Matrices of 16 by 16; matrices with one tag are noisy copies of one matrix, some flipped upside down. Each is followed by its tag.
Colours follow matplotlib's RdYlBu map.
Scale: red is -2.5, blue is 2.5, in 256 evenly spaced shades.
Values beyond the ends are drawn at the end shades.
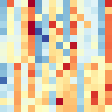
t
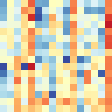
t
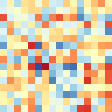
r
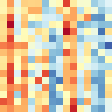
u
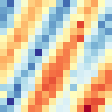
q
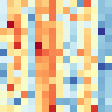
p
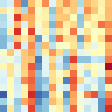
t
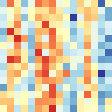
p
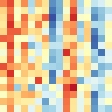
u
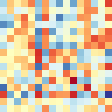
r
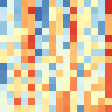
t
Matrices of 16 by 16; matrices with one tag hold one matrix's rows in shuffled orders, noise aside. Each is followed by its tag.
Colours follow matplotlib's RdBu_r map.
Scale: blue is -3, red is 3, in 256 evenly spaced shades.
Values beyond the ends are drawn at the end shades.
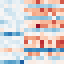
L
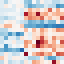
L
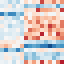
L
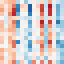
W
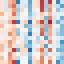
W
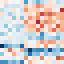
L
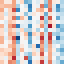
W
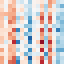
W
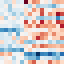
L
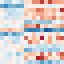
L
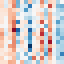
W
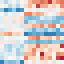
L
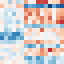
L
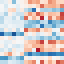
L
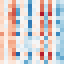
W
